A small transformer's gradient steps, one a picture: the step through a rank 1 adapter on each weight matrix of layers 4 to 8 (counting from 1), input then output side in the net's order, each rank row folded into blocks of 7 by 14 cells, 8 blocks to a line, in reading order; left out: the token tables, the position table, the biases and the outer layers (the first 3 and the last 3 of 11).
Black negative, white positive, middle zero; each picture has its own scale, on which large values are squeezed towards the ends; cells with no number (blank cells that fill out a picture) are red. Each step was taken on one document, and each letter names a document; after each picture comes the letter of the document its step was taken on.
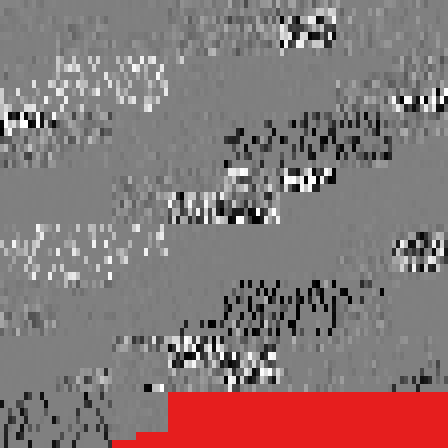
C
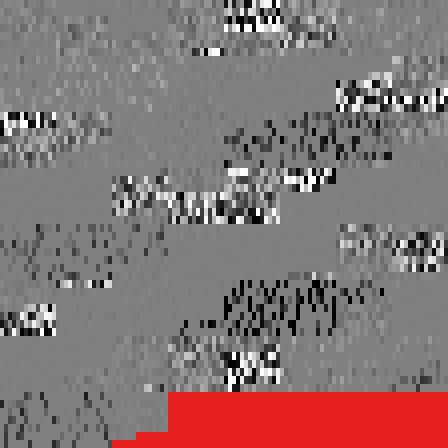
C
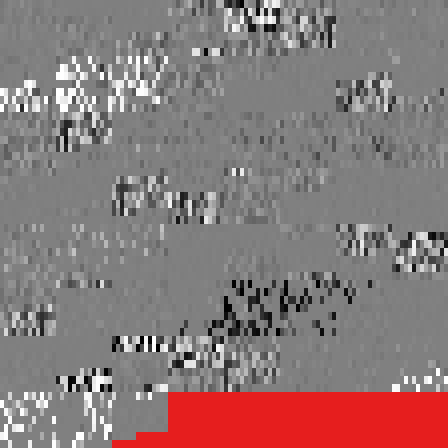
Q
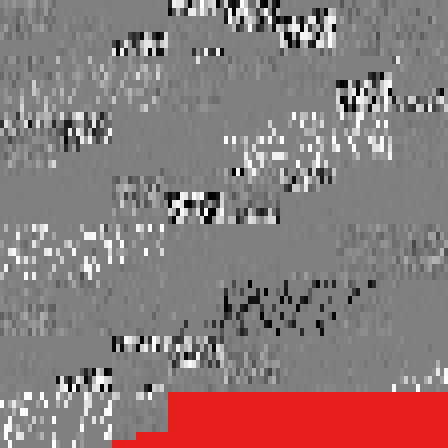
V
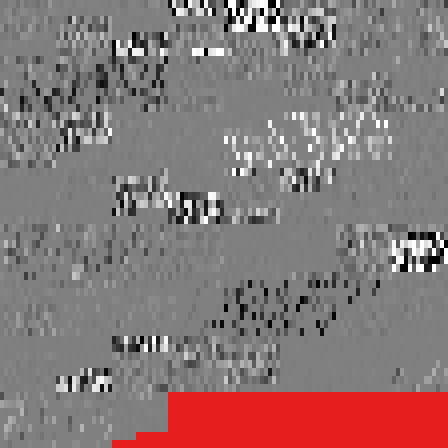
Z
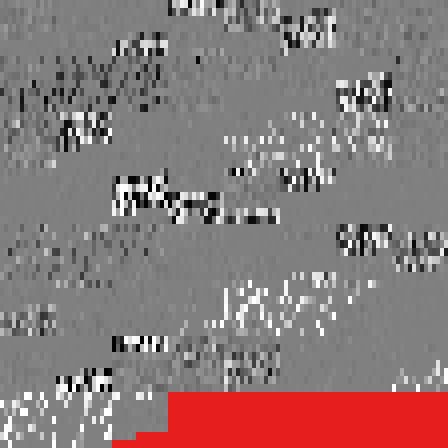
V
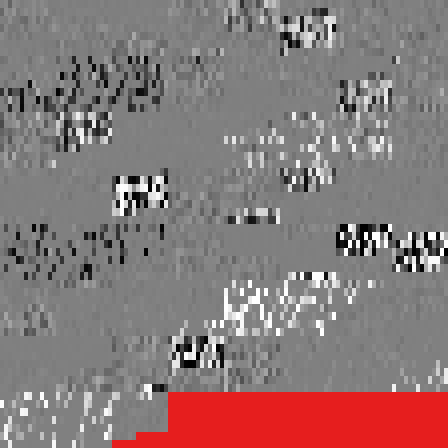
V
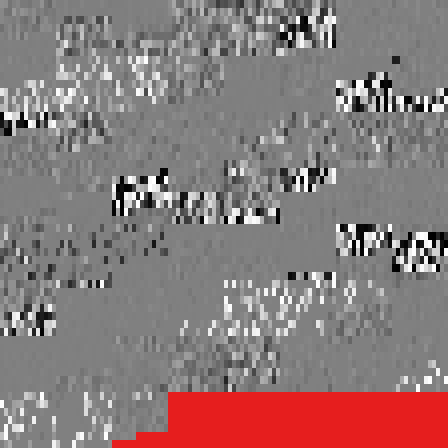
Q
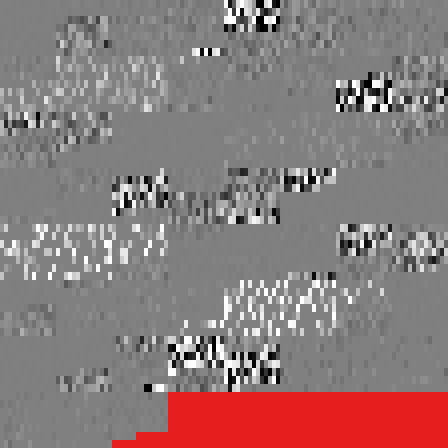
C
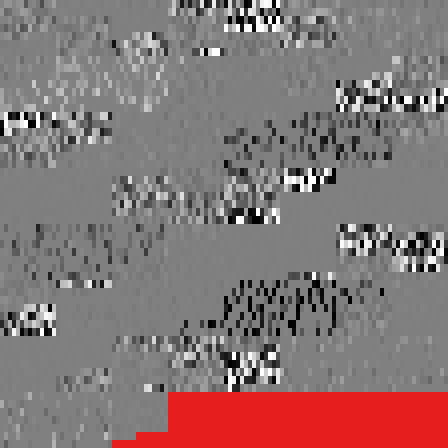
C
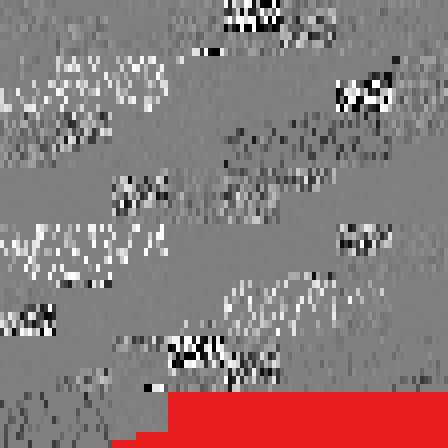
C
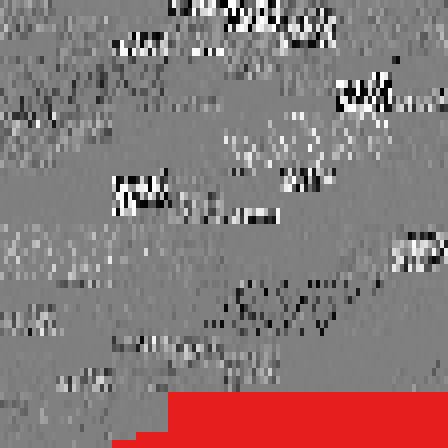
Z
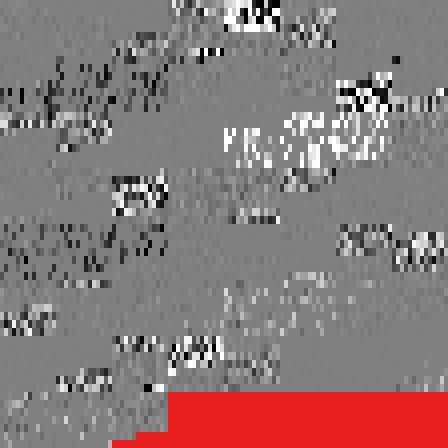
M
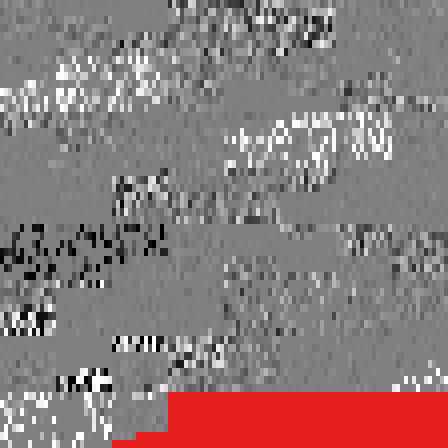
Q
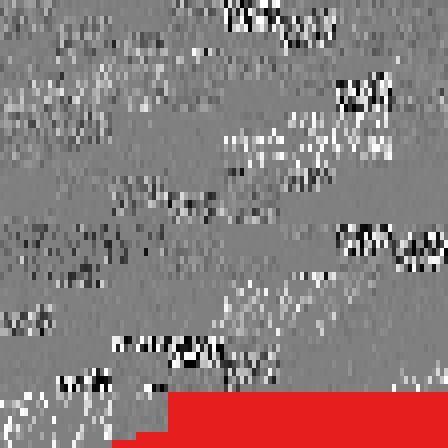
V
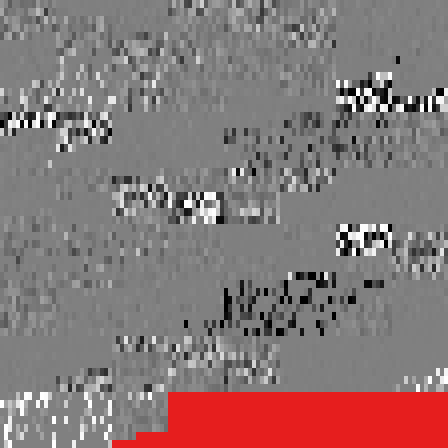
M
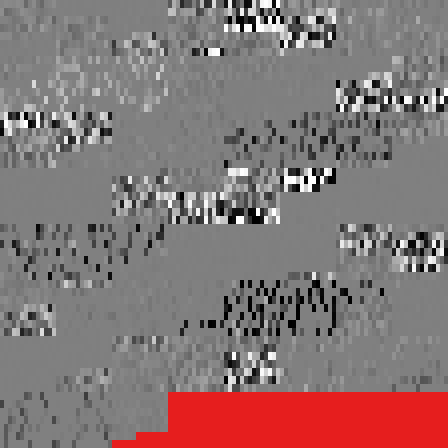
C
